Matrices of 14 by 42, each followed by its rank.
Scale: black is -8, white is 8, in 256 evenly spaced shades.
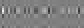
one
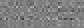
three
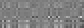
two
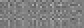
three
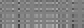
one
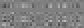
two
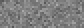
full rank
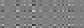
one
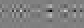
one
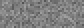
full rank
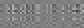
two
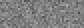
full rank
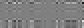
one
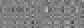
three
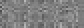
three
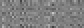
three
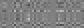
two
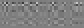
two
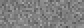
full rank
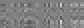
two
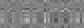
two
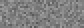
full rank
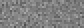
full rank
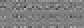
three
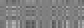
one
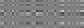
one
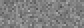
full rank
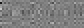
three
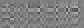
two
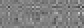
three
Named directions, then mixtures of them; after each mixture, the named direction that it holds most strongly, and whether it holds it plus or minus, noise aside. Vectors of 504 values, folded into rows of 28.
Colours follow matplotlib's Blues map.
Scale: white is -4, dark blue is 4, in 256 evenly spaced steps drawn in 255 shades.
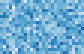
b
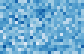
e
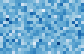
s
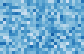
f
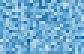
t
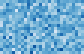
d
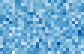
s, plus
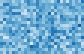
f, plus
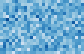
s, plus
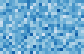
d, plus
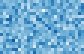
s, plus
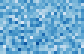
e, minus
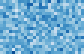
t, plus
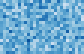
t, plus
